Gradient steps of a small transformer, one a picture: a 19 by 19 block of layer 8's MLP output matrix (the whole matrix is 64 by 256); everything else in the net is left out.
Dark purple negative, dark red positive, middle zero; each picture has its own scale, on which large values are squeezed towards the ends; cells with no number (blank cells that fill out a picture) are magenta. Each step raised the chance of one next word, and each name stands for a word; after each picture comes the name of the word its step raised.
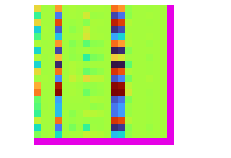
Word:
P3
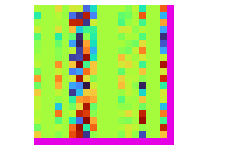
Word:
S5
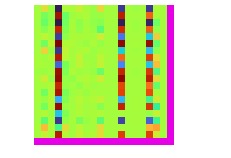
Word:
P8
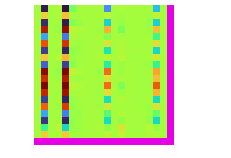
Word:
P8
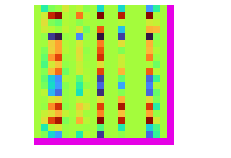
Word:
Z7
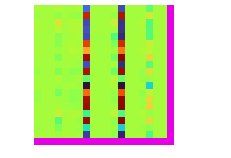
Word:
S5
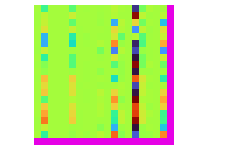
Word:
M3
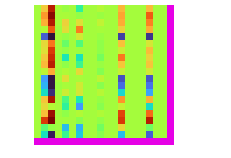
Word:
Z7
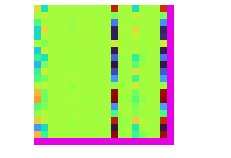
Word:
P3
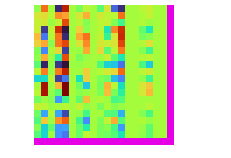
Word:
P3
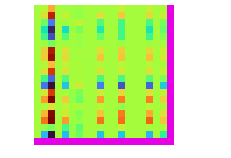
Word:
S5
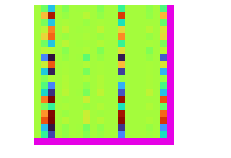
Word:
M3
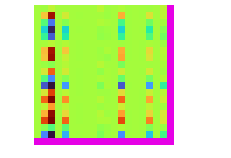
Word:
S5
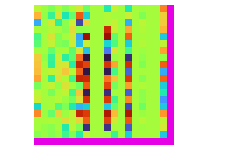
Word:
M3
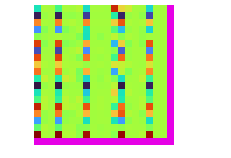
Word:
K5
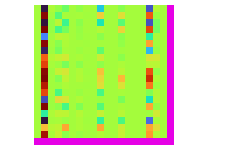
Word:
P8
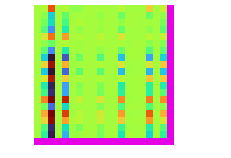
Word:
M3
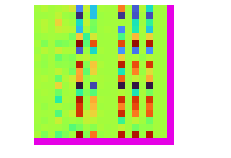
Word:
K5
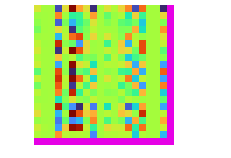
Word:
P8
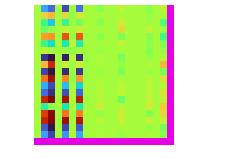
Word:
M3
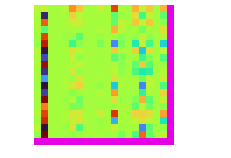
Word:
K5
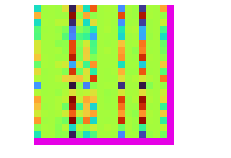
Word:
S5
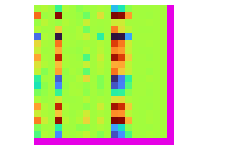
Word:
Z7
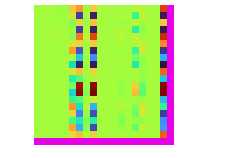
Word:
P3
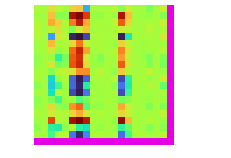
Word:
Z7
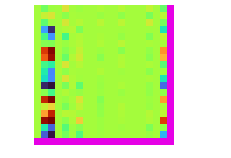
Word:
S5
